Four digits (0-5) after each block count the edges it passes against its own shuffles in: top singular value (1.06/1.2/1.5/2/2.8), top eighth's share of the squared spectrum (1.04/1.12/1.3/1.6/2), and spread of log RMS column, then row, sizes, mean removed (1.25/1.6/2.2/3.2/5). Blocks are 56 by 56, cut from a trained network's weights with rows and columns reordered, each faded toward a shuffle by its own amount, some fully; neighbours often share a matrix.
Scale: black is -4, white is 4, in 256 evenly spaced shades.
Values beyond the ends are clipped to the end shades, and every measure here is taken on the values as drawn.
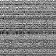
5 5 2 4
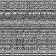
5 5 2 3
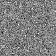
0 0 0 0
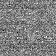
2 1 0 0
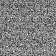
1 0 0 0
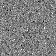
0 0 0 0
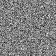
0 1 0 0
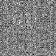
3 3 2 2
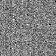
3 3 1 1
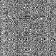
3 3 1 2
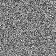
0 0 0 0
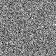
0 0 0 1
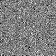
2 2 0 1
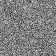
0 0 0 0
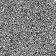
0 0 0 0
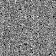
2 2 1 1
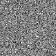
2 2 1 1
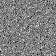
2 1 0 0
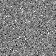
1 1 0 0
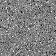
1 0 0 0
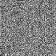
3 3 1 1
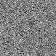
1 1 0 0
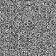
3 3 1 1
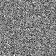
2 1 0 0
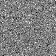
1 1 0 0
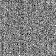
2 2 0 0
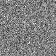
1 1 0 0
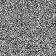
2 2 0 0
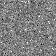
0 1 0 0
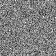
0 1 0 0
